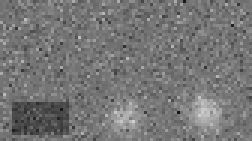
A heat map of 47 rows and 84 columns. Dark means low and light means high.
There are two bumps. Neither half mirrors the other. In the bottom left lies a patch that is lower than the rest. No single row or column stands out from its neighbours. The ninth with the lowest average is the bottom left.
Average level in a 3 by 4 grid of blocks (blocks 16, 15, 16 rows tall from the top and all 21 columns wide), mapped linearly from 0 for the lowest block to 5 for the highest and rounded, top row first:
3333
3333
0345
